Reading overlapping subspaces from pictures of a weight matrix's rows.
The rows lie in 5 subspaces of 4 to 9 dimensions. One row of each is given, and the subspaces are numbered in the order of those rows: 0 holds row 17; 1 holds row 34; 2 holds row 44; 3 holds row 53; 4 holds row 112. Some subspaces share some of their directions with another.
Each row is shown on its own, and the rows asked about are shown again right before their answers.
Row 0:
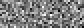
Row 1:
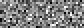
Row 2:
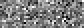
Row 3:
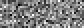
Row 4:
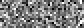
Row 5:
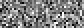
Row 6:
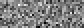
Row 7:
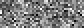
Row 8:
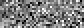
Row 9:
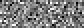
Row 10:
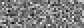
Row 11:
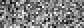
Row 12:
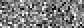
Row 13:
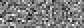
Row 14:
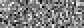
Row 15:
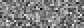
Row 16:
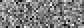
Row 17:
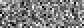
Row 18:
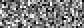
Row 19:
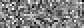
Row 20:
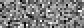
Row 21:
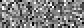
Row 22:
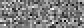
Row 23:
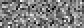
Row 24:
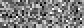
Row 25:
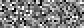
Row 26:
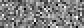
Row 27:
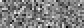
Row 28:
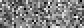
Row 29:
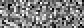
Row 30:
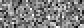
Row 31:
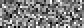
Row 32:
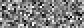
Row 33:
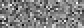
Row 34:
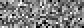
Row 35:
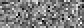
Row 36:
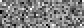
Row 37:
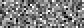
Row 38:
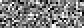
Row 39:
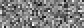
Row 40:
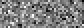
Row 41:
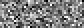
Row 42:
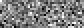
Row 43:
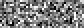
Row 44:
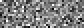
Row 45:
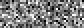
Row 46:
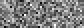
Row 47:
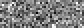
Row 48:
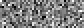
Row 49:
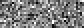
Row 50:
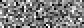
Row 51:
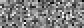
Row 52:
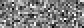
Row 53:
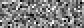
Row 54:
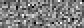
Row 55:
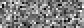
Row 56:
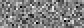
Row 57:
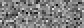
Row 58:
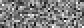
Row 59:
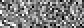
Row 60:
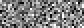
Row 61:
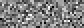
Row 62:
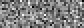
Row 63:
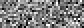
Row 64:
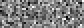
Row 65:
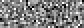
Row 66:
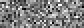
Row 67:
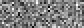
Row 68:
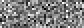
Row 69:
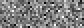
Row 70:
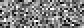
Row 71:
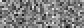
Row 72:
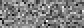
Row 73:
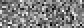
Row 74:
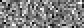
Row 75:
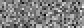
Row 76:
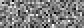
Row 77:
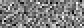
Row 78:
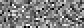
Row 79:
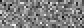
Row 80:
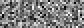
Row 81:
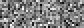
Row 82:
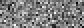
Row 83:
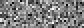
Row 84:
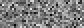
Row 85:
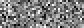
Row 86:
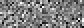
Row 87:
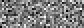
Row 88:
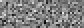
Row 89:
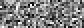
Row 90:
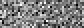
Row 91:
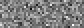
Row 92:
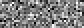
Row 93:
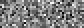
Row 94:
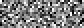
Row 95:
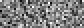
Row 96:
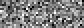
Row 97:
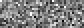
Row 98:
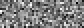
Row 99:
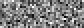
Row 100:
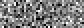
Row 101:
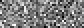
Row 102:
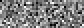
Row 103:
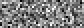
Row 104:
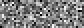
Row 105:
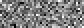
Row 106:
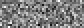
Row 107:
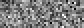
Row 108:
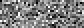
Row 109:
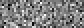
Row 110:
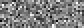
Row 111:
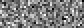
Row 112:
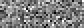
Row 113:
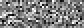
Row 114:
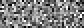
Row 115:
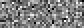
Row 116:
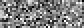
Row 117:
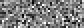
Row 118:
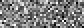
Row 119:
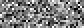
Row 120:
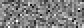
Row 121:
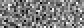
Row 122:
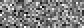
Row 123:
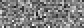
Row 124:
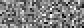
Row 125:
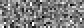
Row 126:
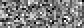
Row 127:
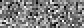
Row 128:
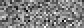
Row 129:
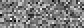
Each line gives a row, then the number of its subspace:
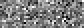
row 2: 4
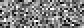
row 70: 2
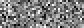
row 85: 0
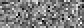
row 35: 1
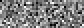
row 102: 1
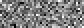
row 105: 3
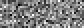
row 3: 1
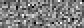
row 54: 1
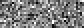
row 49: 4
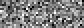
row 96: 4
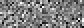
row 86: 1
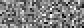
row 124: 0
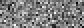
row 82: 4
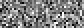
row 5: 0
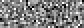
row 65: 0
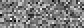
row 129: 1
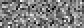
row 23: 3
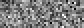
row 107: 0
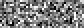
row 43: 3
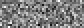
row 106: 3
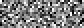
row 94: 0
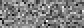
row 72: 1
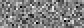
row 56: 1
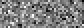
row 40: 0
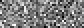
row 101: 4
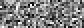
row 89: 1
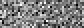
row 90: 1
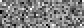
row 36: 4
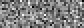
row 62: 2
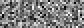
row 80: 0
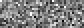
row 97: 1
